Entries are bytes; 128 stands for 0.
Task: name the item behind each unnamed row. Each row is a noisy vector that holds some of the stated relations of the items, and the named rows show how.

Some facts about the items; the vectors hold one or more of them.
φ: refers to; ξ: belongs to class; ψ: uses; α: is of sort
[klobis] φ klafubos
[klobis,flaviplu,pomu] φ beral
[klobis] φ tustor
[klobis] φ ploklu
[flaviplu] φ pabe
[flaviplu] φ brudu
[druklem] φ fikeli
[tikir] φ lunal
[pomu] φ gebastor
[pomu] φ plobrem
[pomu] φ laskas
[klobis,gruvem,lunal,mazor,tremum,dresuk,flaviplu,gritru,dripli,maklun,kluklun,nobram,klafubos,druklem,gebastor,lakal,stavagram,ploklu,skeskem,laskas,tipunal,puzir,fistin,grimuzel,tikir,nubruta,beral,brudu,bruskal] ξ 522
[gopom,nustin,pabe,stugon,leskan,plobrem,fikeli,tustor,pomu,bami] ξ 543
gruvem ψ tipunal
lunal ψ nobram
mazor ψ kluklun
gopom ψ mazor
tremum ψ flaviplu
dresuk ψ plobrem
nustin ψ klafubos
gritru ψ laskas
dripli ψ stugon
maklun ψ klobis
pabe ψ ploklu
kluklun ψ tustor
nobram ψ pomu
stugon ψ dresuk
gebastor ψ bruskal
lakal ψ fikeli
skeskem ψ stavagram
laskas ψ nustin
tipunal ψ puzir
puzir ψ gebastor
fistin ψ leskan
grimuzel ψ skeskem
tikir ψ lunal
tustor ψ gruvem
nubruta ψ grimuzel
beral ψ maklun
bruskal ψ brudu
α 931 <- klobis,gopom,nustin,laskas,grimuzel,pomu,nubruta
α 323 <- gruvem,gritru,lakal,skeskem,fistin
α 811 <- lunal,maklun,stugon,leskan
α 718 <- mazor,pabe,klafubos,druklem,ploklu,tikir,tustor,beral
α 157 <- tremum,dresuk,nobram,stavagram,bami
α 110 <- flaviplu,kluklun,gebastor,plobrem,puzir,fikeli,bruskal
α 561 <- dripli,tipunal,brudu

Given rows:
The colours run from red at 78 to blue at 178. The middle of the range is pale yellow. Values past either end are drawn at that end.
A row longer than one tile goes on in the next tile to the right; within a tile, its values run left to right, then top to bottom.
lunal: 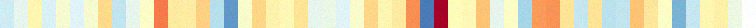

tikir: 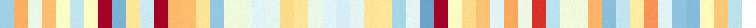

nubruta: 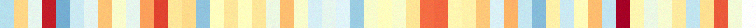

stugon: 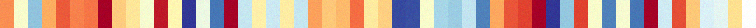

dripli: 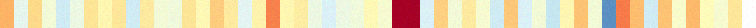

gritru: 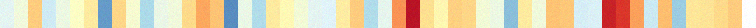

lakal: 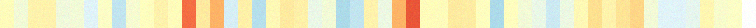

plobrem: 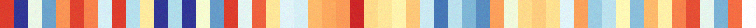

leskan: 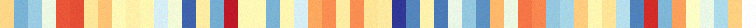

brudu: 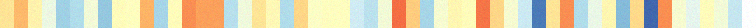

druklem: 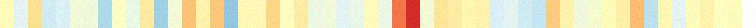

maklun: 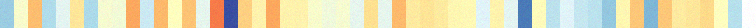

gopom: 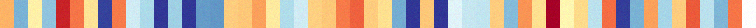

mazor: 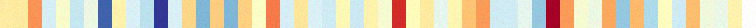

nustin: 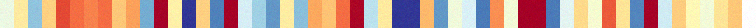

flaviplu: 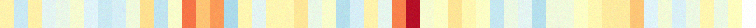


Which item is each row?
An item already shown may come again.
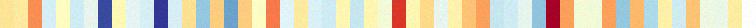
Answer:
mazor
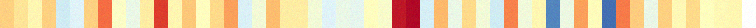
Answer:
dresuk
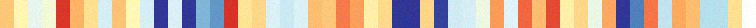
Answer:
tustor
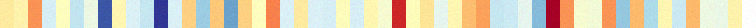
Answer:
mazor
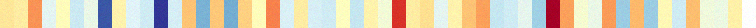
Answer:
mazor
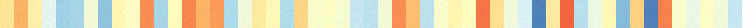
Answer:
brudu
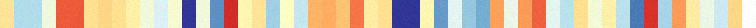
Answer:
bami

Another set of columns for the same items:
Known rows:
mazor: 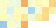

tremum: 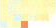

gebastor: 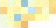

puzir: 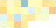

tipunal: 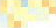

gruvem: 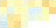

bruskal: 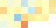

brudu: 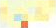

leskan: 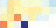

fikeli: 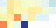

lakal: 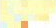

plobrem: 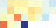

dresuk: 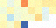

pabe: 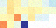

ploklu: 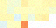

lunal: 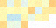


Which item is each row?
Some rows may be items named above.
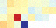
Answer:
tustor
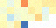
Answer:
dresuk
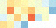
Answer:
nustin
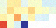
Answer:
pomu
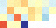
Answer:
stugon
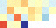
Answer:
stugon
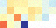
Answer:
plobrem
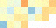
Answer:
kluklun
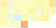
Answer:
tikir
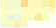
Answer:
dripli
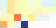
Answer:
gopom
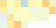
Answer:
tipunal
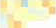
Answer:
tipunal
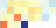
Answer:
plobrem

